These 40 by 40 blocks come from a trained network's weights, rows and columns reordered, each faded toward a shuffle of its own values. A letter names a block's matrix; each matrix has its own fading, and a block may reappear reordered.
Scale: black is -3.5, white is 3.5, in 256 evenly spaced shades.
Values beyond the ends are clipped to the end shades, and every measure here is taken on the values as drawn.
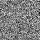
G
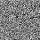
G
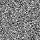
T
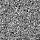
T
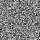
G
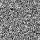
G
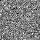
T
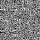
G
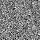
G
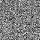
G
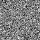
T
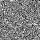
T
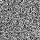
G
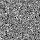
T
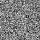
G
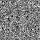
T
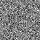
T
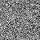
G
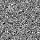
G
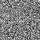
T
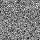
T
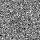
T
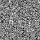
G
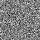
G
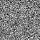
G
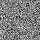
G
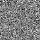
G
